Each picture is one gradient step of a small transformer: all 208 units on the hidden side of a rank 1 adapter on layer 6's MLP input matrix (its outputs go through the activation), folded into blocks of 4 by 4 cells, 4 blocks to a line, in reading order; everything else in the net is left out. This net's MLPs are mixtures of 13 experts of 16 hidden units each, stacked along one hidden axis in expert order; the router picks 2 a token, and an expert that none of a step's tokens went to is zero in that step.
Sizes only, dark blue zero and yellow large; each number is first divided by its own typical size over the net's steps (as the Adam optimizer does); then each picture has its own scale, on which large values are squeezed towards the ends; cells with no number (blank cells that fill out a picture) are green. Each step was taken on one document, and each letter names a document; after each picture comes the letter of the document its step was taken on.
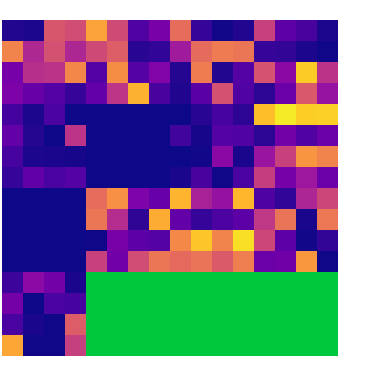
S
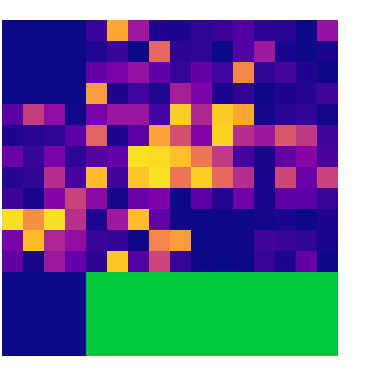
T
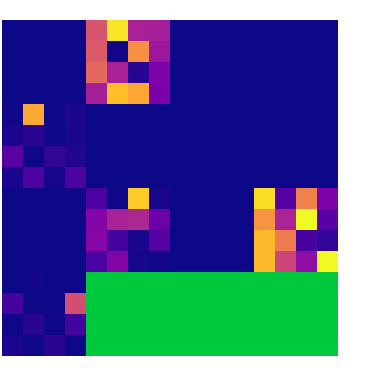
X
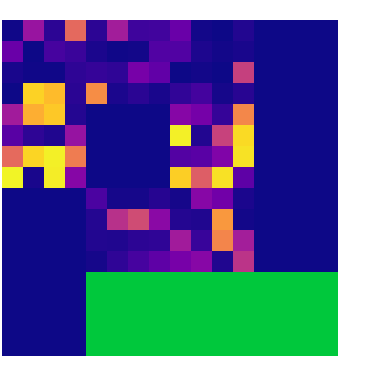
T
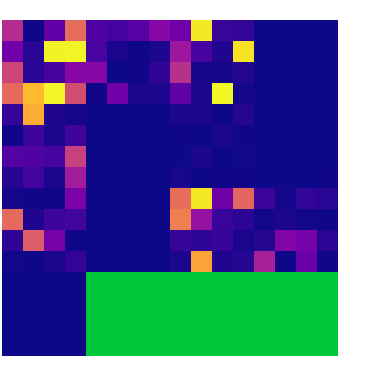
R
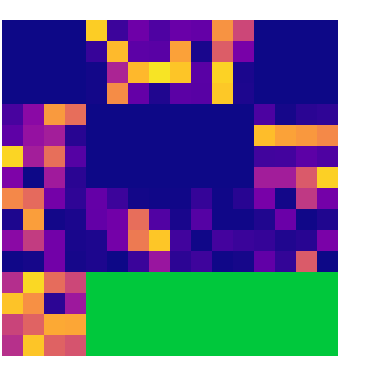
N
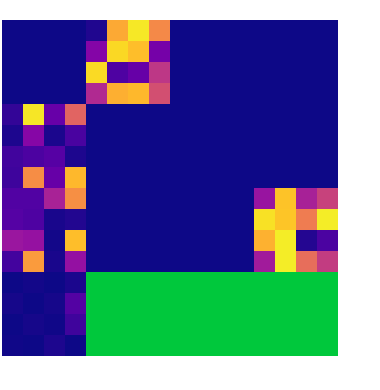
X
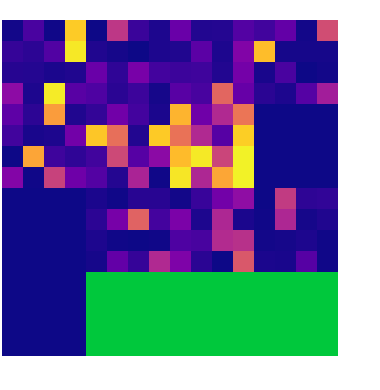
T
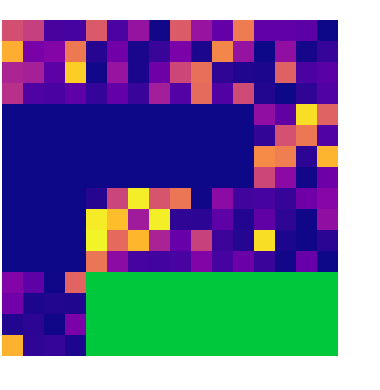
S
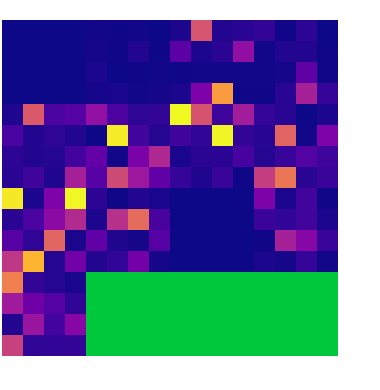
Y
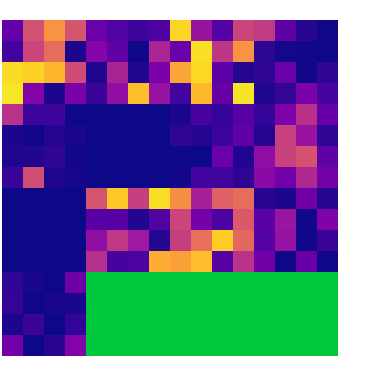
S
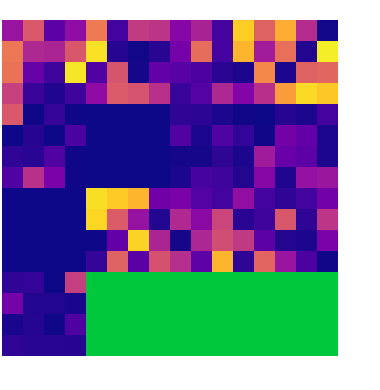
S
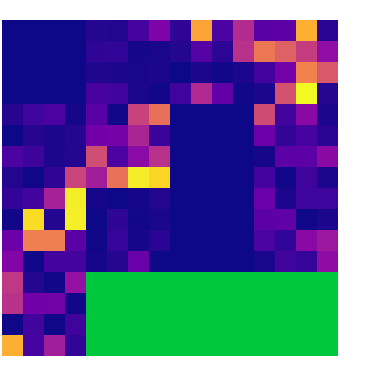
Y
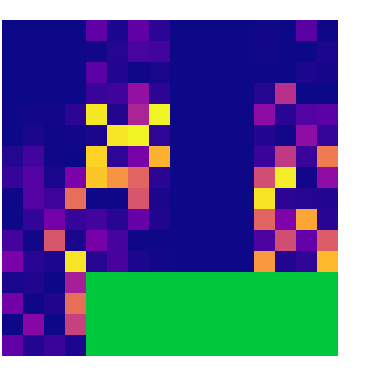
X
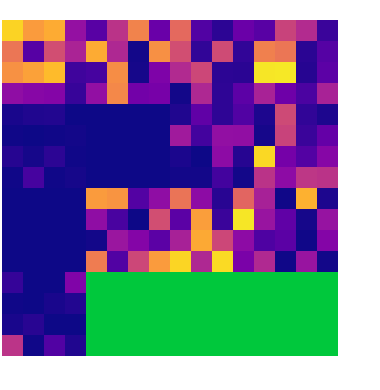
S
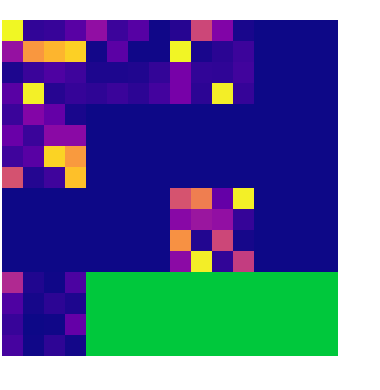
R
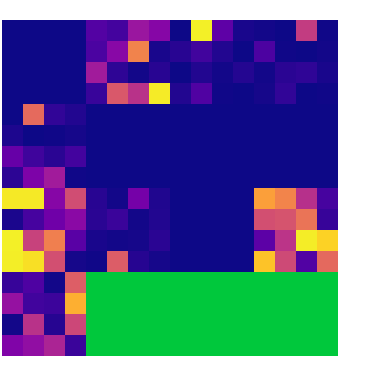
X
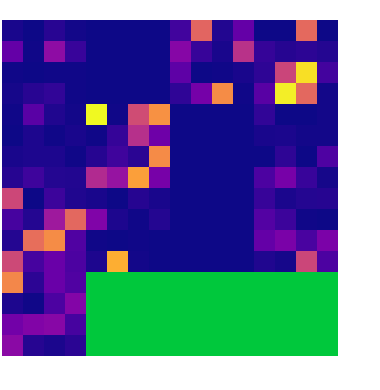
Y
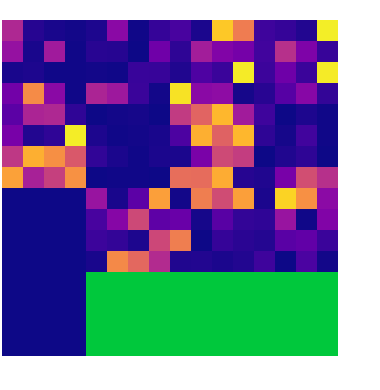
T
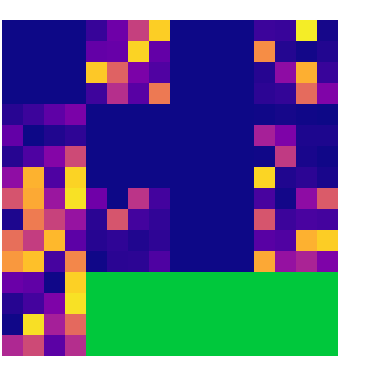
X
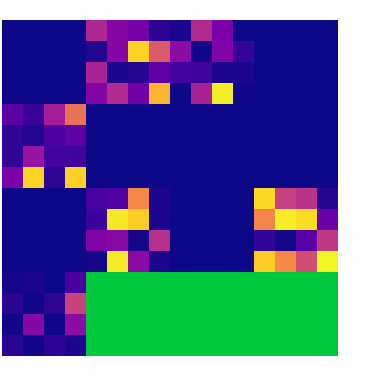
X
